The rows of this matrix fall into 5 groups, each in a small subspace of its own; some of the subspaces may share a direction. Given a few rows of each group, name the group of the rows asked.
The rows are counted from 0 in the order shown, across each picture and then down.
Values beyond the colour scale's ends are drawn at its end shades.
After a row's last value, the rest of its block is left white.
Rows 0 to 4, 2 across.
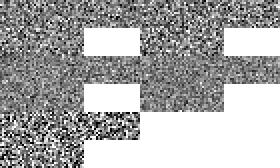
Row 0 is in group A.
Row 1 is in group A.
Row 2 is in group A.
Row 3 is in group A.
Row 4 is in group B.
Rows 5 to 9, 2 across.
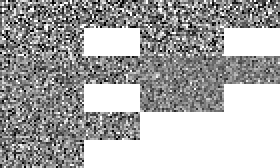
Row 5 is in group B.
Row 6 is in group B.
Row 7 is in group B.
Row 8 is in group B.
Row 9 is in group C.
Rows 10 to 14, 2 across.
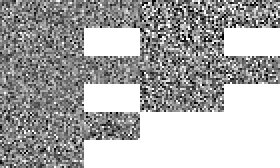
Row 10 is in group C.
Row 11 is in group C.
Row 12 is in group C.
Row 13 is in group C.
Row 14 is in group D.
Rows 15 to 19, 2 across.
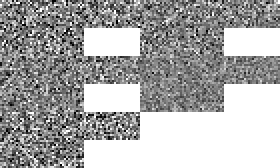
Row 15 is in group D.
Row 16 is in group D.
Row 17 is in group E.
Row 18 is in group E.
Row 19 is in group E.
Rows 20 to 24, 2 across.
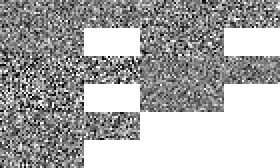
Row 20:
A
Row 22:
B
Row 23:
D
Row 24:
A
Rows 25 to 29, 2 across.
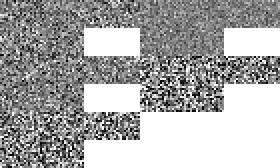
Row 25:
B
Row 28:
C
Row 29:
E
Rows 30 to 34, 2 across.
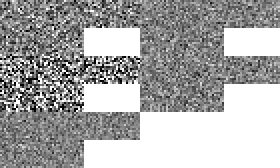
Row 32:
E
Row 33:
A
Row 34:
C
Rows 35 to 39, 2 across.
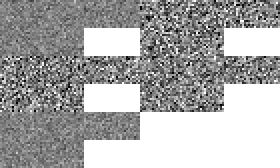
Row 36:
E
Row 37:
D
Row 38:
E
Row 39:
E
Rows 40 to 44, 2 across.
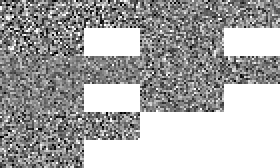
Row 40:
E
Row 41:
B
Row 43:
E
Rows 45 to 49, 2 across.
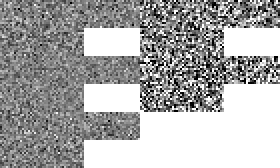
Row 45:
A
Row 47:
B
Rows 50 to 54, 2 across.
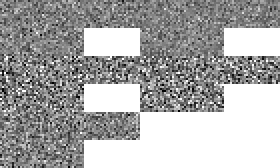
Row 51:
A
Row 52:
C
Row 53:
C
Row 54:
D
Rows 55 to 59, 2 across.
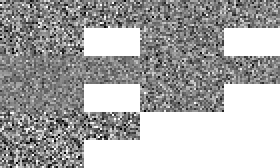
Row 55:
E
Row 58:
C
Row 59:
E
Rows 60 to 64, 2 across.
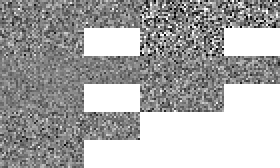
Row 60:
A
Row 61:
C
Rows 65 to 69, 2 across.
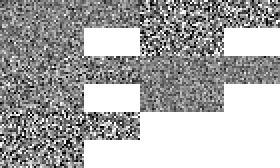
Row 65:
A
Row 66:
A
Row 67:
B
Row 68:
E
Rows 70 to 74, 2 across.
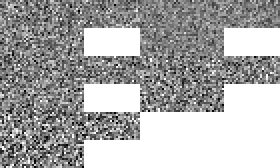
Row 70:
D
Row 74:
A
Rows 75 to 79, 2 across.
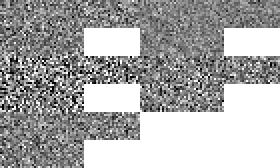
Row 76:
B
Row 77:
C
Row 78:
A
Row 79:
C
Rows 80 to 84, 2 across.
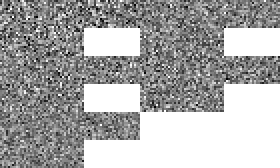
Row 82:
A
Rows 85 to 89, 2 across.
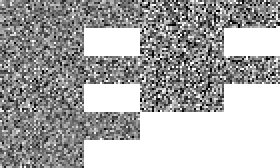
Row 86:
D
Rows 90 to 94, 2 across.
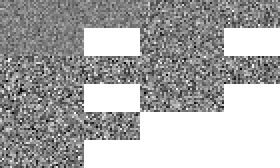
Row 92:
C
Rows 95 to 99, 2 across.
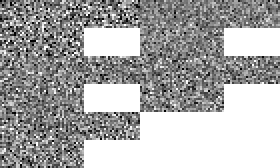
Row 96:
B
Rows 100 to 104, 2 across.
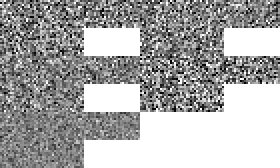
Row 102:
C
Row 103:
E
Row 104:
E
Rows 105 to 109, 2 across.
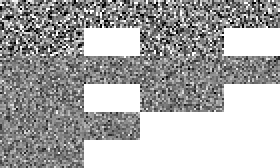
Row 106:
B
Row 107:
E
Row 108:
D
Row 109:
D
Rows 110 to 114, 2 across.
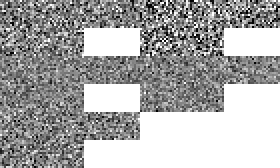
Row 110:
A
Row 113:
E
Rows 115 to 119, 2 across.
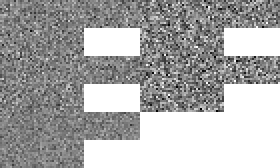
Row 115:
A
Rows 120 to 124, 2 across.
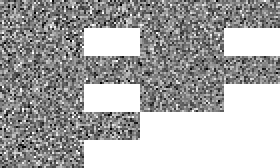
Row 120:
B
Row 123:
E
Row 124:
C
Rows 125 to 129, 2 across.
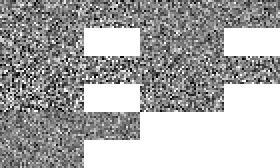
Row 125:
B
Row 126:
C
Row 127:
B
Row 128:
B
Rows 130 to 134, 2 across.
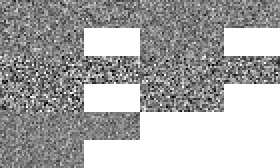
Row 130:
C
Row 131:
A
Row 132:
A
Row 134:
D
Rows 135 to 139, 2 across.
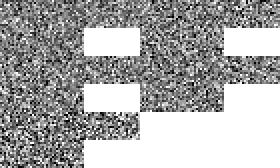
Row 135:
B
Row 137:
C
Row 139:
B
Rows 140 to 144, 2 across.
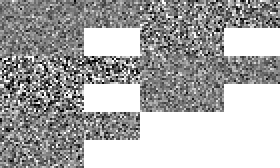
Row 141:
E
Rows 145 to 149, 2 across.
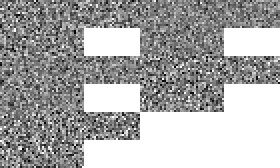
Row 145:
B
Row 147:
E
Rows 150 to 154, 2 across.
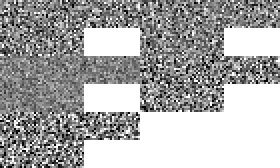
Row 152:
E
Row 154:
B
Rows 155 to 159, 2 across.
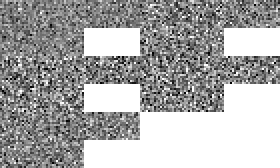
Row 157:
B
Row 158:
C
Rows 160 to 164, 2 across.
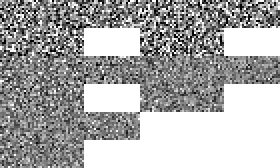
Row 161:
C
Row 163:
D
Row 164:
C
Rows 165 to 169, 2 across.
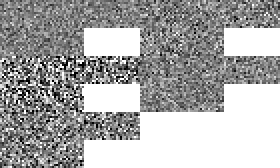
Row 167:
C
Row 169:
E
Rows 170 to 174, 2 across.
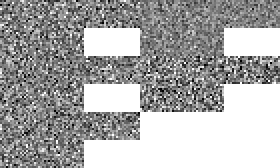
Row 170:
E
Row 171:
C
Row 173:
C
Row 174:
D
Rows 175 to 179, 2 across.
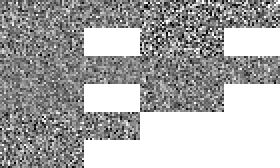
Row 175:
A
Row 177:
E
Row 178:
C
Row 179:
C
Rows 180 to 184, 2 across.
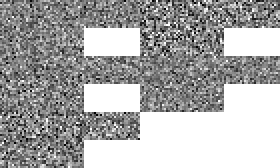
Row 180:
E
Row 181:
C
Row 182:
C
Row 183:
E
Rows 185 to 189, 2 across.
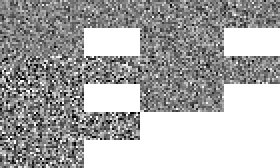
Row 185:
C
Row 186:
E
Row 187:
C
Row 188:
B
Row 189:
B
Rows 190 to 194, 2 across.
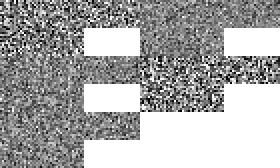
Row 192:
D
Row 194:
A
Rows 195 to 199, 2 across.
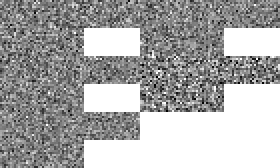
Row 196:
D
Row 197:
D
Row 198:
B
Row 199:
A
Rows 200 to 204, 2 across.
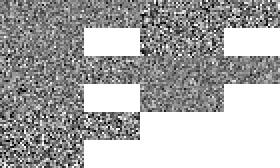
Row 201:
A
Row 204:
A
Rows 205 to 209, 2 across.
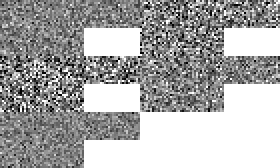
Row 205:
A
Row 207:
A
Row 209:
A
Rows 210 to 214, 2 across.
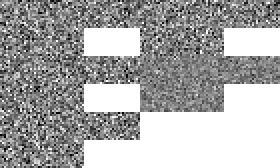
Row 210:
C
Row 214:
C
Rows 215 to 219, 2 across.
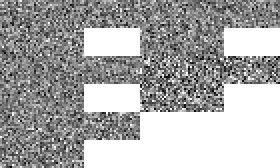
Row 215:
A
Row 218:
D
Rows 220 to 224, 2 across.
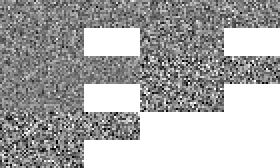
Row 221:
C
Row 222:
D
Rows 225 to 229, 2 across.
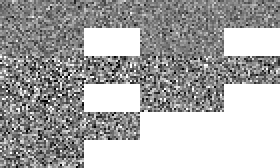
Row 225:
E
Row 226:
C
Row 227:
A
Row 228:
C
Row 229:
E
